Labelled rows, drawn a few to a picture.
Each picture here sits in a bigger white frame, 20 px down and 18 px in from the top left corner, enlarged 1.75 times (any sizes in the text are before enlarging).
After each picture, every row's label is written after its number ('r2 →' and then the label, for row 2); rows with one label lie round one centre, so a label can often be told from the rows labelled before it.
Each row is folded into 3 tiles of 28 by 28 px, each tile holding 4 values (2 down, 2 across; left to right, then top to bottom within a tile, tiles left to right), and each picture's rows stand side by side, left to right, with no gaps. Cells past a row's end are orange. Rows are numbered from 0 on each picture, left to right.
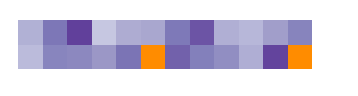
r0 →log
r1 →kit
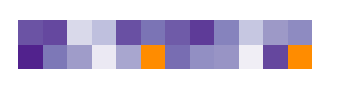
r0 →kit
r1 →kit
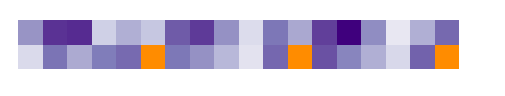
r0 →log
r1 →kit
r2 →kit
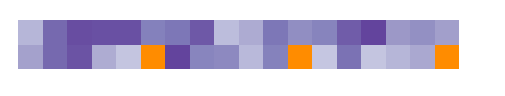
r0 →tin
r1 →kit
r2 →log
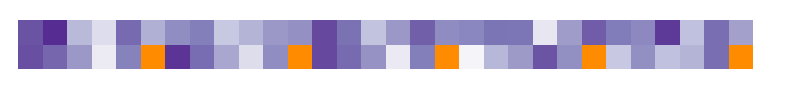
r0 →kit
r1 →kit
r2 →kit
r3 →log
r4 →log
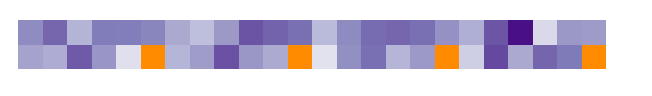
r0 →tin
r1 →tin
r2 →tin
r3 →log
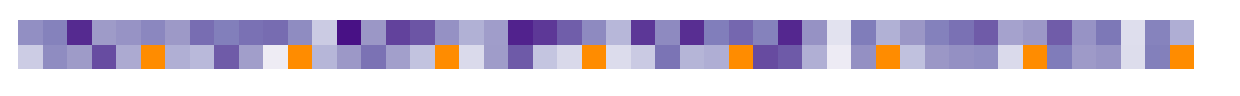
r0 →log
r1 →tin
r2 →tin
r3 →tin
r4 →tin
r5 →kit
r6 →tin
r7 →kit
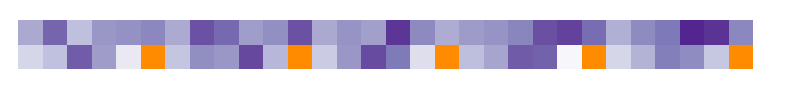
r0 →tin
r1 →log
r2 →tin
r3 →tin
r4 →tin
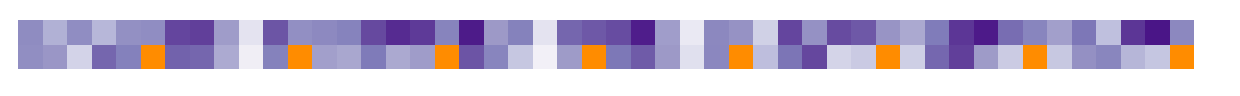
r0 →log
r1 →kit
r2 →tin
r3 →kit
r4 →kit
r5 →tin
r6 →tin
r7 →tin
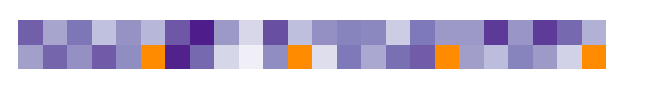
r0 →log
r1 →kit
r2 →log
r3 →tin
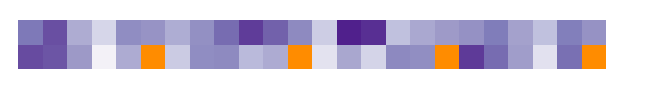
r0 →kit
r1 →tin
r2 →log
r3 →kit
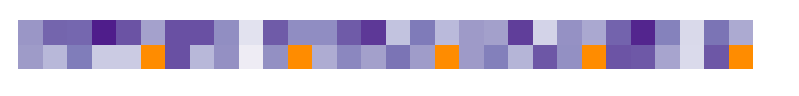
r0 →tin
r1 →kit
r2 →log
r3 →log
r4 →kit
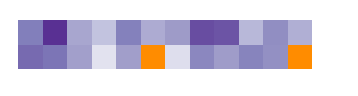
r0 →kit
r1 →log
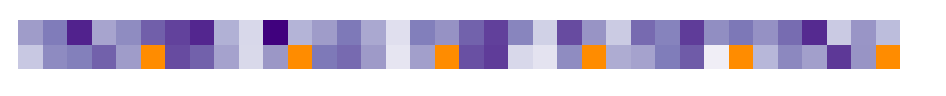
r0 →log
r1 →kit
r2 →kit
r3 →kit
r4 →tin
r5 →log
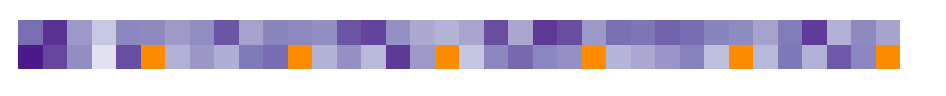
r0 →kit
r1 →log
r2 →log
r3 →tin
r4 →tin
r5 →log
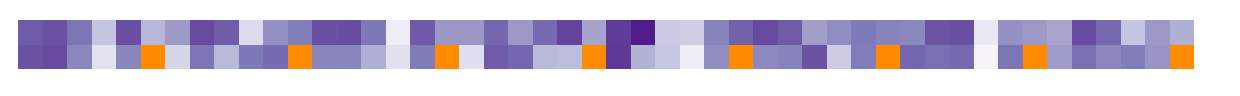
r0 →kit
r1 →log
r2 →kit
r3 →tin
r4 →kit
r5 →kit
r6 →kit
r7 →log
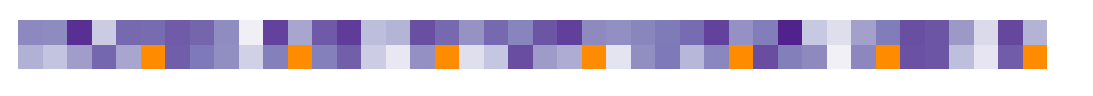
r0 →log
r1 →kit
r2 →kit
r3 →tin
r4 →tin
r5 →kit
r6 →kit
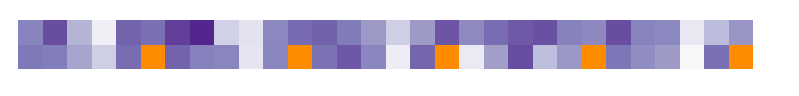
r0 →kit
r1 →kit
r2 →kit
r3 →tin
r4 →kit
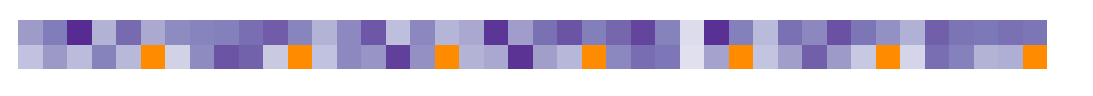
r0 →log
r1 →tin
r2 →log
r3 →tin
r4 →kit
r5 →tin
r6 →tin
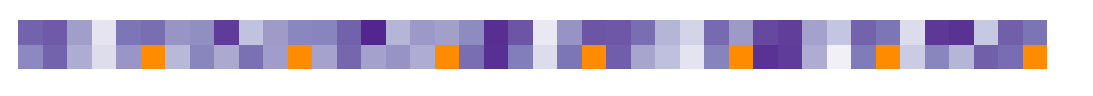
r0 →kit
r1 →log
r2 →log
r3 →kit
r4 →kit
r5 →kit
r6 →log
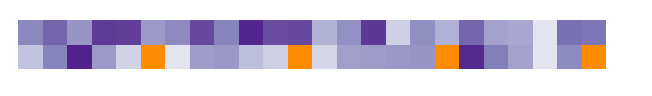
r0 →tin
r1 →tin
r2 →log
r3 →kit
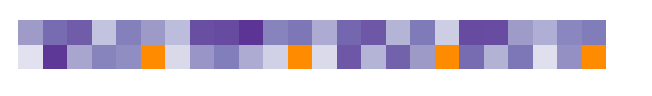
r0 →log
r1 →tin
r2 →log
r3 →kit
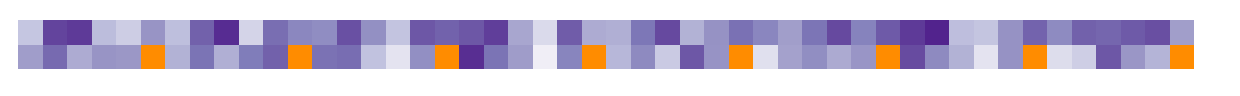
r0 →log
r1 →log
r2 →kit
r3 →kit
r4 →log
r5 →tin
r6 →kit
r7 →tin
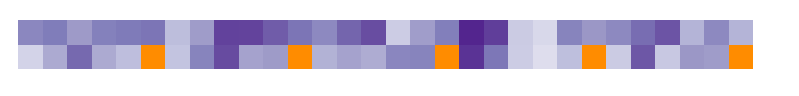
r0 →tin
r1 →tin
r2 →log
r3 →kit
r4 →log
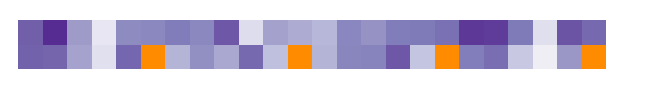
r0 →kit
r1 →log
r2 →tin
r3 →kit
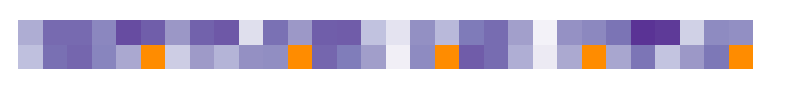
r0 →tin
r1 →log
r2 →kit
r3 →kit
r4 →log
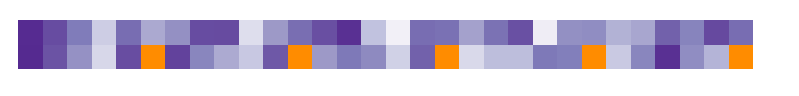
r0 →kit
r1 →kit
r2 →kit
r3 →log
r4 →tin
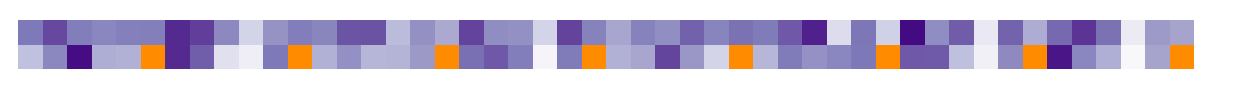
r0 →tin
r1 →kit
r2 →log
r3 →kit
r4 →tin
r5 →log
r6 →kit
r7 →kit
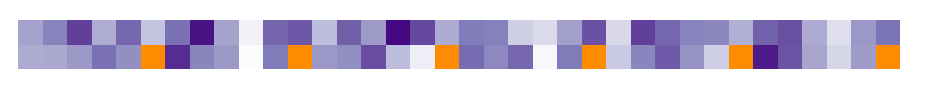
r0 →log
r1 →kit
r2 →tin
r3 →kit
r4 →tin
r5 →kit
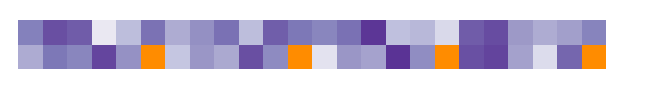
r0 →log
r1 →log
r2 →log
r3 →kit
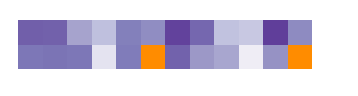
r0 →kit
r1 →kit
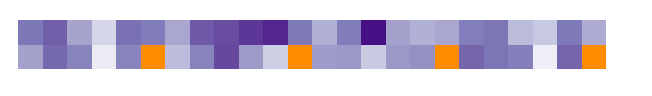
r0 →kit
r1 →tin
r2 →log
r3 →kit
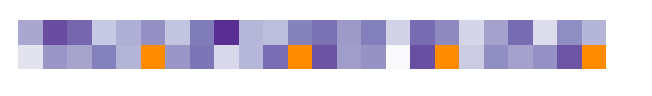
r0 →log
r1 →log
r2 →kit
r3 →log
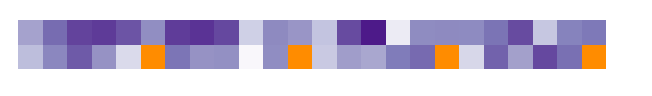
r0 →tin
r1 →kit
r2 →log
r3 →log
